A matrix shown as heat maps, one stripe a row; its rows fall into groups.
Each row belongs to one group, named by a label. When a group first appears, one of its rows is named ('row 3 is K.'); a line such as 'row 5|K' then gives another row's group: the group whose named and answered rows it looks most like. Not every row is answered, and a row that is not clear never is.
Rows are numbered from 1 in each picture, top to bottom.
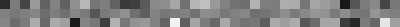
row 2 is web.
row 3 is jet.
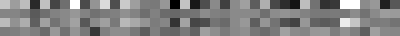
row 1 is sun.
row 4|web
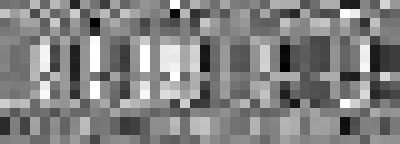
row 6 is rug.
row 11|rug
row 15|jet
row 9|jet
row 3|web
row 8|rug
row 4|web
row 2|sun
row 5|rug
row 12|sun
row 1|jet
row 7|rug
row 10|rug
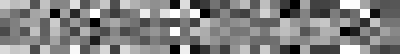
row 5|web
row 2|rug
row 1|sun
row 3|web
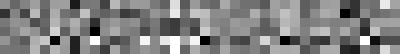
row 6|jet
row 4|web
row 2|jet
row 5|rug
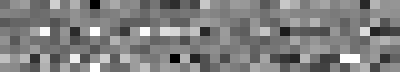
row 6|web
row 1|web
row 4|rug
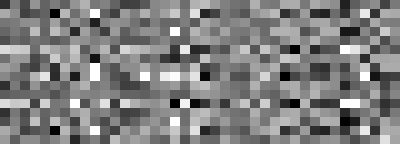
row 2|rug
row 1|jet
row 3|web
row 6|sun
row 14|jet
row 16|jet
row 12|sun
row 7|web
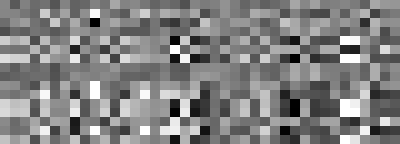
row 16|sun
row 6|jet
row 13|sun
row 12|sun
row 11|rug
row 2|rug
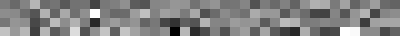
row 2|rug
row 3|web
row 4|sun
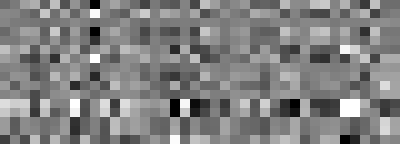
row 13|sun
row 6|sun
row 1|web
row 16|jet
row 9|web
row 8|web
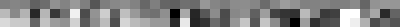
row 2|sun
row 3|sun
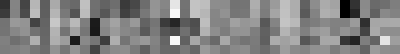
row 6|web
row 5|jet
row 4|web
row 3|web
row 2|jet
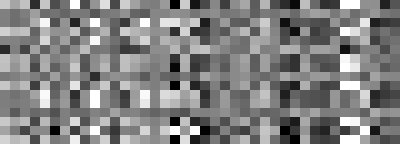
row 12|rug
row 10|sun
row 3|rug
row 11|rug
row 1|sun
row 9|web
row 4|sun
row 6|jet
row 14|sun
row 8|sun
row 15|rug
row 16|sun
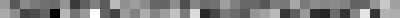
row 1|jet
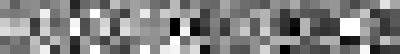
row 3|sun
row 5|jet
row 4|sun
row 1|jet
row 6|rug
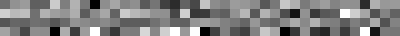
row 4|rug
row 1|web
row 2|sun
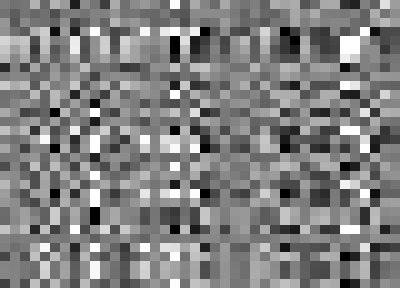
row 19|jet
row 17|rug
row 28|rug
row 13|rug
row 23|rug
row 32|jet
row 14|web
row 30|rug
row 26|sun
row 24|web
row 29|jet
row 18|web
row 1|jet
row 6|sun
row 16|rug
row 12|web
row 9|web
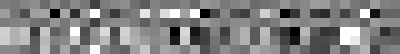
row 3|web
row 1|web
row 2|rug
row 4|sun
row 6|rug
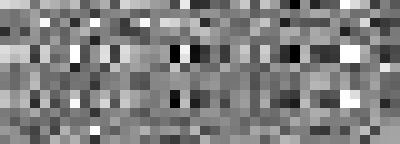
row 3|rug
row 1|sun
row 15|rug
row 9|web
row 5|web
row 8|jet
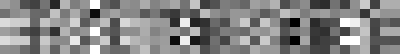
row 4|rug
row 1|rug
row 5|sun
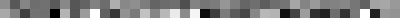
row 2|rug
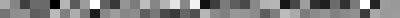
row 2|web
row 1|rug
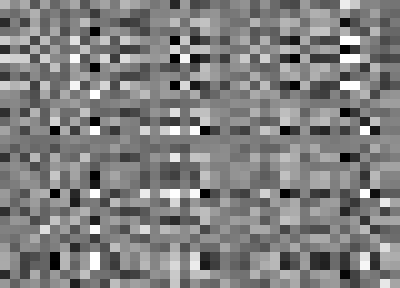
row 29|rug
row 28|jet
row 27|web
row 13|jet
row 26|rug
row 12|web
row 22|rug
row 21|web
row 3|jet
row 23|jet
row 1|sun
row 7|sun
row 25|web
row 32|jet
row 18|jet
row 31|jet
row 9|jet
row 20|web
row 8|web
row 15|rug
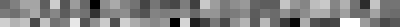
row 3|sun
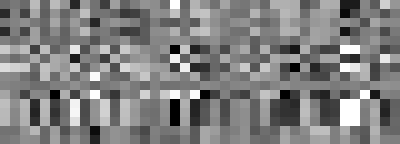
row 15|web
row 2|jet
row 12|sun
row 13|sun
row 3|web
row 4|jet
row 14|sun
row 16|web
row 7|jet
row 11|rug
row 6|sun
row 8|sun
